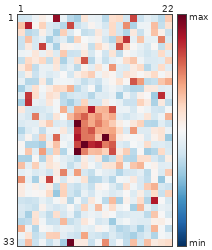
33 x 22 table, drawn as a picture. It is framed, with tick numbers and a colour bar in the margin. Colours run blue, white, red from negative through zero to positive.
The centre is the ninth with the highest average. Overall the values sit about 50% of the way up the scale. There is no overall slope. In the centre lies a patch that is higher than the rest.
